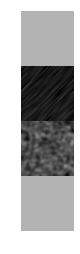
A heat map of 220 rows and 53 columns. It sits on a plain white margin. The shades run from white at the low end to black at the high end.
It is made of 4 by 1 panels. Panel 1,1: low, flat. Panel 2,1: very high, slanting up to the right, faint in contrast. Panel 3,1: high, blotchy. Panel 4,1: low, flat.
